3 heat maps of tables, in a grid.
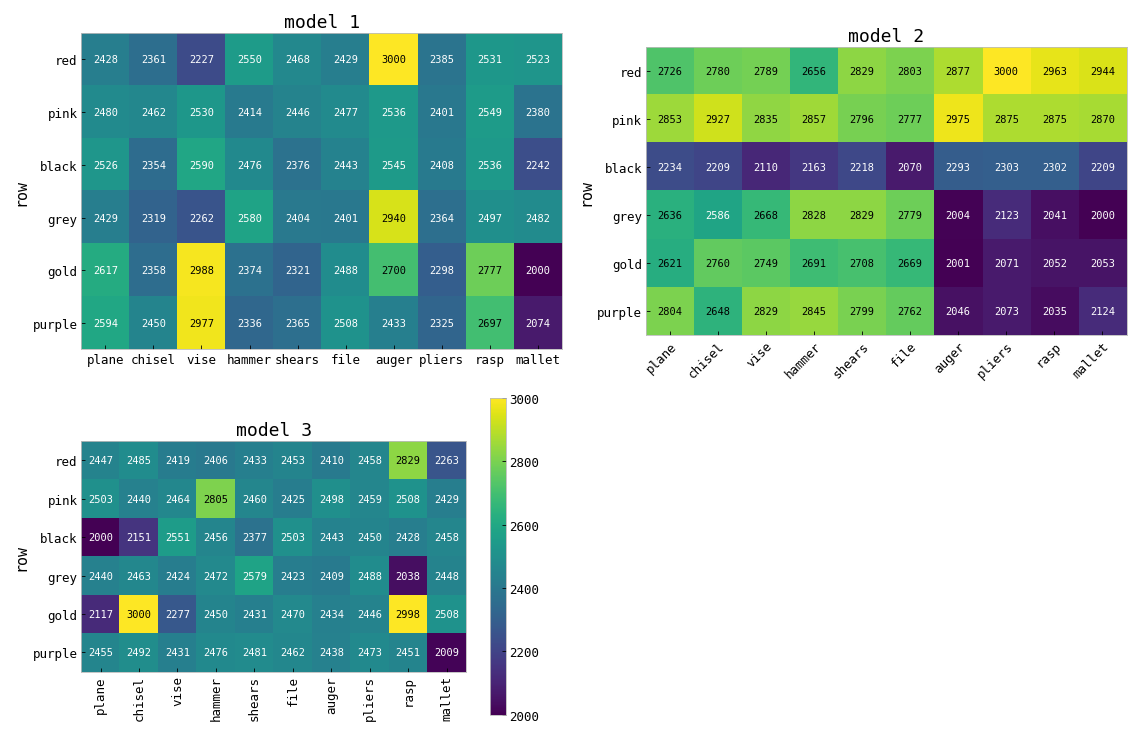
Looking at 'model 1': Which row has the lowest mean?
black
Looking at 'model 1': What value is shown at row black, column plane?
2526
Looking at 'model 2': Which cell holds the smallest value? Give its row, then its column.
grey, mallet
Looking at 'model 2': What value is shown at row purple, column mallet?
2124
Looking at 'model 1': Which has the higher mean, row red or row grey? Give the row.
red
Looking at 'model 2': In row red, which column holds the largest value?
pliers
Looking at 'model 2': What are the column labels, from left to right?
plane, chisel, vise, hammer, shears, file, auger, pliers, rasp, mallet
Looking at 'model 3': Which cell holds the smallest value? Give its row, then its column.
black, plane
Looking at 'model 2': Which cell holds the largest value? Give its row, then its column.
red, pliers
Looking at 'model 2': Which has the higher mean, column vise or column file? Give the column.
vise
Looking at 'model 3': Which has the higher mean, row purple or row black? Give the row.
purple
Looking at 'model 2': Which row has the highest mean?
pink
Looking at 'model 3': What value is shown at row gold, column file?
2470
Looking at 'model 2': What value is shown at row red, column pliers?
3000
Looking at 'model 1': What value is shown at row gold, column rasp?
2777
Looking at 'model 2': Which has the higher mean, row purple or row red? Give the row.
red
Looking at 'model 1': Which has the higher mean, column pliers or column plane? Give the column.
plane
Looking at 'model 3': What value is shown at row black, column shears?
2377
